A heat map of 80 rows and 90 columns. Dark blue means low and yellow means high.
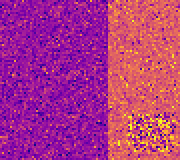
Seam: vertical, 60% of the way across, the right part higher. Roughest part: bottom right. Stripes: none. Average level on the scale: 40%. Odd patch: rougher, in the bottom right.
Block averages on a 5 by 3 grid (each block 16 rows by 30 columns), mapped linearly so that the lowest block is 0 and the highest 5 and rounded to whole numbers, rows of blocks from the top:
015 / 015 / 015 / 015 / 015
